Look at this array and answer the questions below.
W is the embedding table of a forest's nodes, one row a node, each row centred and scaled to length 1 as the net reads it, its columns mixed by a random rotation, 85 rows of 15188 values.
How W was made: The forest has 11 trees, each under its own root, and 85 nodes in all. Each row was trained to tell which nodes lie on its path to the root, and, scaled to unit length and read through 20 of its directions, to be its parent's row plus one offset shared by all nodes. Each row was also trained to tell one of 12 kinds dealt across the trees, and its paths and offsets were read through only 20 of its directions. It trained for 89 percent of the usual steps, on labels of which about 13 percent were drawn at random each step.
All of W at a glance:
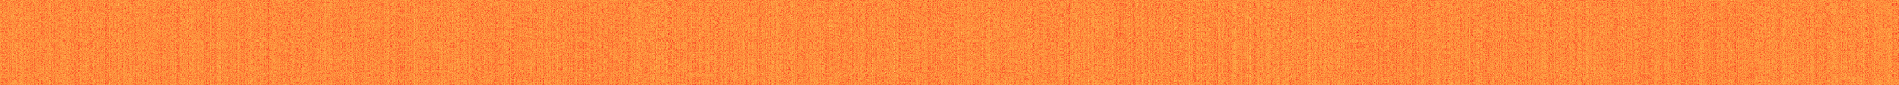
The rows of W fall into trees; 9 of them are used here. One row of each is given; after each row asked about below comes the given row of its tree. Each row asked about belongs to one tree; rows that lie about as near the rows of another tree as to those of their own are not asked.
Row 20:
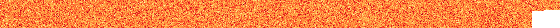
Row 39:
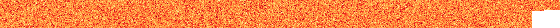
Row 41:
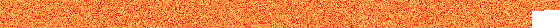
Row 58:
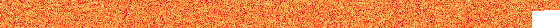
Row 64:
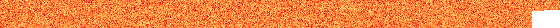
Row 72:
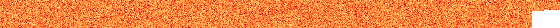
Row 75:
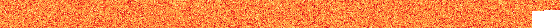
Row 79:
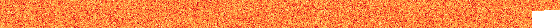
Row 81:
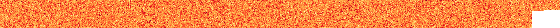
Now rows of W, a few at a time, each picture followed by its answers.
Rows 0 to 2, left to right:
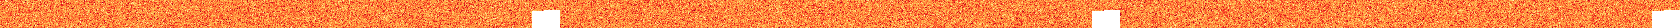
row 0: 64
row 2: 39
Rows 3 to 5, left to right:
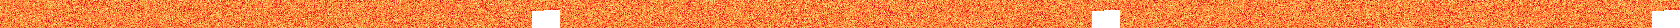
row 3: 75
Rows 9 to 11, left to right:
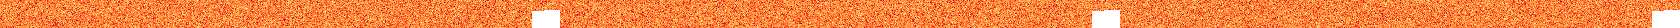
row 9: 58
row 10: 81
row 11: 58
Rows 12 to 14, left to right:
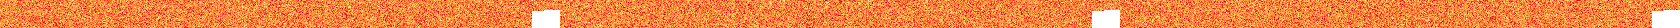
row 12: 20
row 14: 64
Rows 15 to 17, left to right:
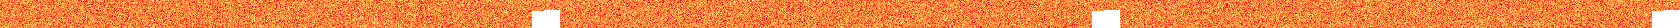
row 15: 41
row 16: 64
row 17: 75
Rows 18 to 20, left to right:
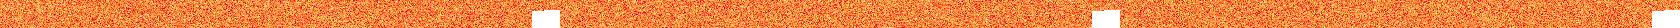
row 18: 75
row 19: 58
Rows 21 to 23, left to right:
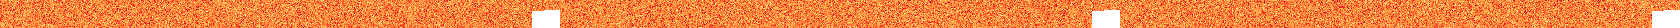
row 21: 20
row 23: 81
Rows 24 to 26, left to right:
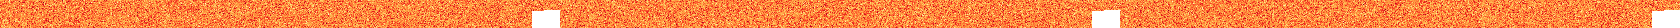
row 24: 20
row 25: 79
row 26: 20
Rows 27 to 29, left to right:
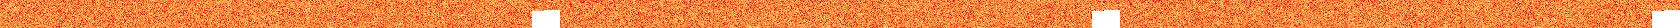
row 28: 58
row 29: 58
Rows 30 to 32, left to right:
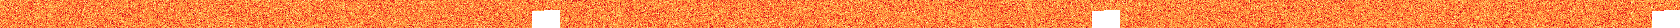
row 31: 81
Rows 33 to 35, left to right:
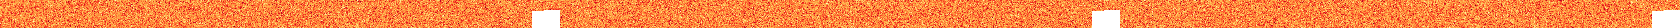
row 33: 75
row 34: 75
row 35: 81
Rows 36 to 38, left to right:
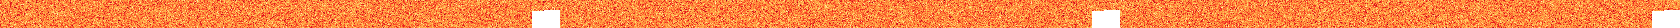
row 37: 72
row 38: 75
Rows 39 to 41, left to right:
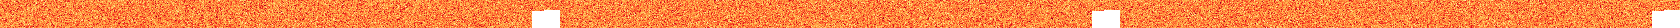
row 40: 41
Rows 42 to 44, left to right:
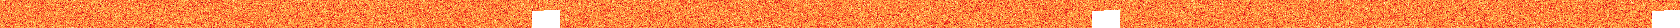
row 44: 58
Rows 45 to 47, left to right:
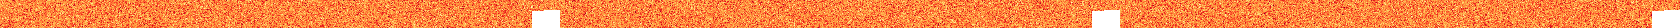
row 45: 81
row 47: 81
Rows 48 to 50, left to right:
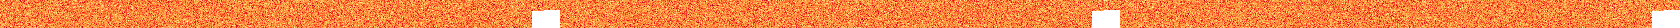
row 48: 58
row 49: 75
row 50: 64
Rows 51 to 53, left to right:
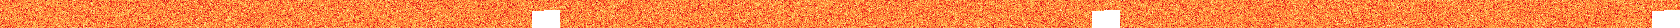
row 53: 58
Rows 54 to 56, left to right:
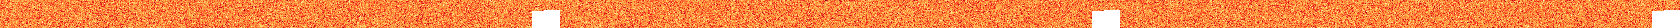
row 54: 41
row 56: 75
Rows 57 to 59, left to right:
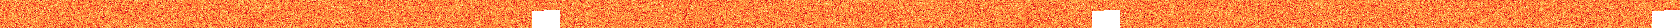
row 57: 72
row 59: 75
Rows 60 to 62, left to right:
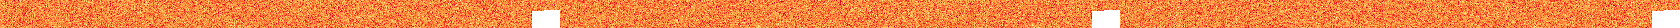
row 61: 58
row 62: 81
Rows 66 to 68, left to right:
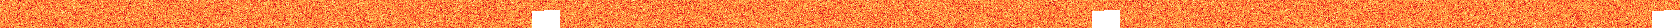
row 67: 58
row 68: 81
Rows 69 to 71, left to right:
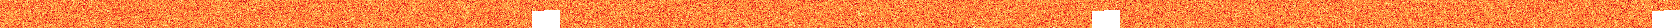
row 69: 20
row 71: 81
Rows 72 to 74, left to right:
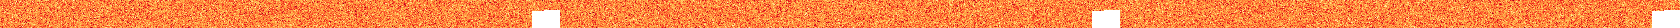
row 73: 39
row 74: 75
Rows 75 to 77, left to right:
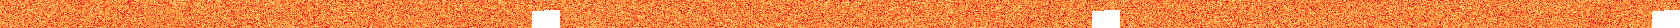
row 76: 58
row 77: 79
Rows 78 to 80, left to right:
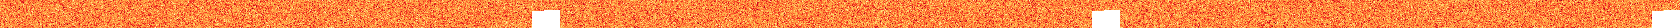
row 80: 81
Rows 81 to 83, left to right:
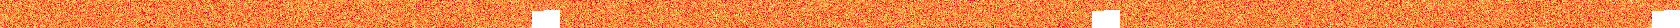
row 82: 75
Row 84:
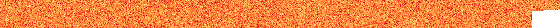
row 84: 81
